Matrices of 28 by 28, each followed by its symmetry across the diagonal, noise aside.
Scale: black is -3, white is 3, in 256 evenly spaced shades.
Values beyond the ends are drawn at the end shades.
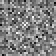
symmetric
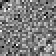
symmetric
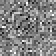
symmetric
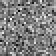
antisymmetric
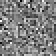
antisymmetric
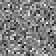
antisymmetric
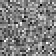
antisymmetric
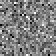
neither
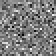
neither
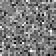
symmetric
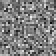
antisymmetric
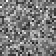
symmetric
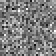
neither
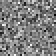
antisymmetric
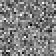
neither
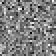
neither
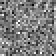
neither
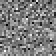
neither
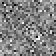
symmetric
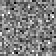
antisymmetric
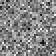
symmetric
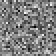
neither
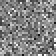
symmetric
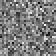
neither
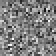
antisymmetric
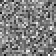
symmetric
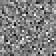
antisymmetric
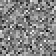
symmetric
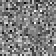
neither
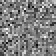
antisymmetric
